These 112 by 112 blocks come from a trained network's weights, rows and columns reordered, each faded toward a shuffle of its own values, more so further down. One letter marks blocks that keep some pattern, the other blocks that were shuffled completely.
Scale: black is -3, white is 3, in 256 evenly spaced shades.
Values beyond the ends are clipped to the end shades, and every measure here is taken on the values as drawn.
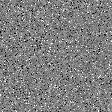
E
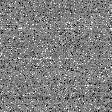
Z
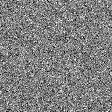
E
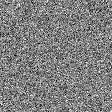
E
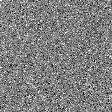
Z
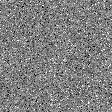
E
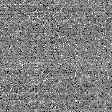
Z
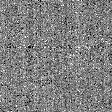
Z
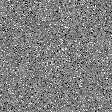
E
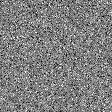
E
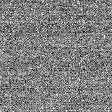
Z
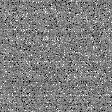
Z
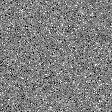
E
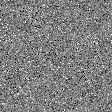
E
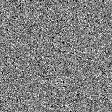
Z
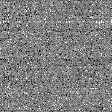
Z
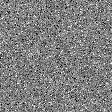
E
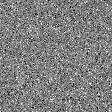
E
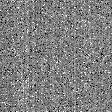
Z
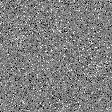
E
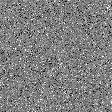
E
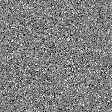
Z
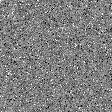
E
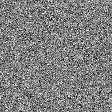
Z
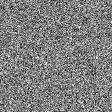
E
